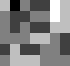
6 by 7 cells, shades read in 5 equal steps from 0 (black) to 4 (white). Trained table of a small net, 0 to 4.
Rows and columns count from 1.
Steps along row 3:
down up down same up same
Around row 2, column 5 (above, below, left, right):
1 1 2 4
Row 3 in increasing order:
1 1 1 2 2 3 3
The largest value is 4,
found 2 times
